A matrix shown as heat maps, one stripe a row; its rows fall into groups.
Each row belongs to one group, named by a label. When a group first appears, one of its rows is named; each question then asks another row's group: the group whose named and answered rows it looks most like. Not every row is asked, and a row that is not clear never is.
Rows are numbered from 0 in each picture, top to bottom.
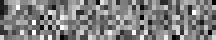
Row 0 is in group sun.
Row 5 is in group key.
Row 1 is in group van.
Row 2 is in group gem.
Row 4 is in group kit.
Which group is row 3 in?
key
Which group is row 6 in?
kit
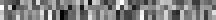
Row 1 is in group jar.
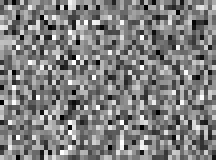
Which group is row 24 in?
gem
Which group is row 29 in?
gem
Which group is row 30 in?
key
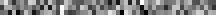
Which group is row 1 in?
key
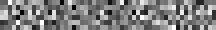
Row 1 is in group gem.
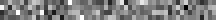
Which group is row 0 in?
gem
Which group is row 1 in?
jar
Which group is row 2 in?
van
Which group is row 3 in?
kit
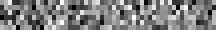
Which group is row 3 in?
kit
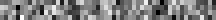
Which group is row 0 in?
sun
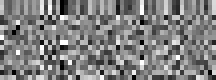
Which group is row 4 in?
van
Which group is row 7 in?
jar
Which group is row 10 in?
van
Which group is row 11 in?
key
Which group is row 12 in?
gem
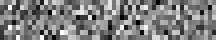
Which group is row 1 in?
kit
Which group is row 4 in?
jar
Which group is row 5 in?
gem
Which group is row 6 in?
key
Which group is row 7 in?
van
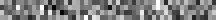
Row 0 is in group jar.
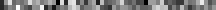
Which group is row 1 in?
van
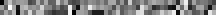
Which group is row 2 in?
gem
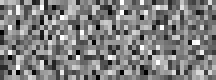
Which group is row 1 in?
van
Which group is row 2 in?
gem
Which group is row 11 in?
kit
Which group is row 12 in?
van
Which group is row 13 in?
van
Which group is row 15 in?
sun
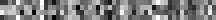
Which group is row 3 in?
van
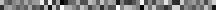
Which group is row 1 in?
key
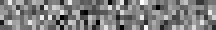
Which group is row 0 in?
gem
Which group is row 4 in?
sun
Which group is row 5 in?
sun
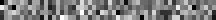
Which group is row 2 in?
sun
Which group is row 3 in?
key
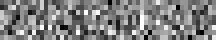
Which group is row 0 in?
van
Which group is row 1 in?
gem
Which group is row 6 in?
kit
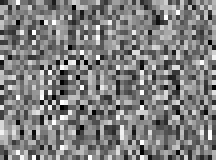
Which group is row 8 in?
kit
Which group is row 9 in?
jar
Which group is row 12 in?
sun
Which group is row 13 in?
key
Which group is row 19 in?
van
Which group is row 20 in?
key
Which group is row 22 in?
gem
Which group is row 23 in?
key
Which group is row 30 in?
van
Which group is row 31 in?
kit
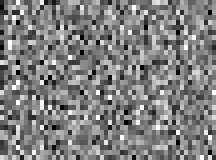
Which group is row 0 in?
van
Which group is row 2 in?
kit
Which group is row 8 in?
sun
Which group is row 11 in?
gem
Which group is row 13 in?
van
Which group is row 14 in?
gem
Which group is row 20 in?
van
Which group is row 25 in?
van
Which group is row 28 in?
gem
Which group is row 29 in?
van
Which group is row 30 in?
kit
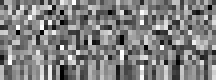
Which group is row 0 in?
key
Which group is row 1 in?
kit
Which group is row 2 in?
gem
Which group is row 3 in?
sun
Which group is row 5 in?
van
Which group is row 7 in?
sun
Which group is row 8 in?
sun
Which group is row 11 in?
gem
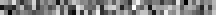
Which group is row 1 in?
kit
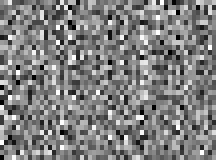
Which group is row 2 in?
gem
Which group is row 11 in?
sun
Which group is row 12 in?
gem
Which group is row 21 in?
jar
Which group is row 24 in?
key
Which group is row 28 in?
jar
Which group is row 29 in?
key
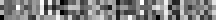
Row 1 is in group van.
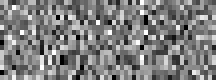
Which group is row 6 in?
kit
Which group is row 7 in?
sun
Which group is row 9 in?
key
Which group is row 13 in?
jar
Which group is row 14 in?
gem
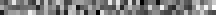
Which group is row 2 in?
sun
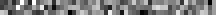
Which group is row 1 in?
van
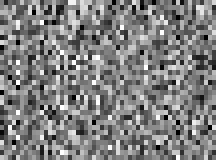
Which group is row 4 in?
van
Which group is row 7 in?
gem
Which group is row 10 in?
key
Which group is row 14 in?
van
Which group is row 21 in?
key
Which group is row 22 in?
van
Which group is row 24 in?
gem
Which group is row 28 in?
jar
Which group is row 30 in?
key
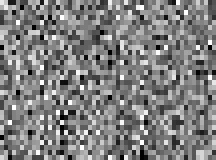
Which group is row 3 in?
key
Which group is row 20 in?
sun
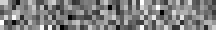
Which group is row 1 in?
van
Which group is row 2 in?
sun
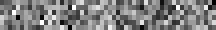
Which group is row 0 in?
sun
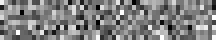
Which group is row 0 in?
jar
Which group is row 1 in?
sun
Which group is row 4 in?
sun
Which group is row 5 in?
sun
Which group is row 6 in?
van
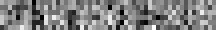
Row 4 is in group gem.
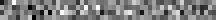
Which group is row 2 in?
key
